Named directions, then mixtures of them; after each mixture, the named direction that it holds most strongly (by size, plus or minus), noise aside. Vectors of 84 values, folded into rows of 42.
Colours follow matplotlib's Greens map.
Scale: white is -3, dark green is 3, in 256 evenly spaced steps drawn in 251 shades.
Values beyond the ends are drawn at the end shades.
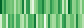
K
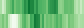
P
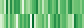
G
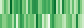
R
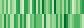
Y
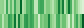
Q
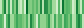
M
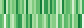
M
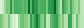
P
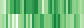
P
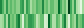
K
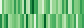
K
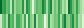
K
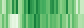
P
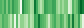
Q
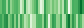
Q
